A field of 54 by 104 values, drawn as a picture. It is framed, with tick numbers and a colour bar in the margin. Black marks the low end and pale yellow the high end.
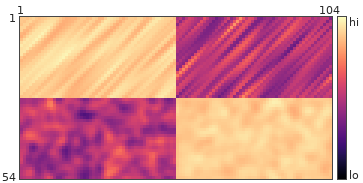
It is made of 2 by 2 panels. Panel 1,1: very high, slanting up to the right, faint in contrast. Panel 1,2: middling, slanting up to the right. Panel 2,1: middling, blotchy. Panel 2,2: very high, blotchy, faint in contrast.
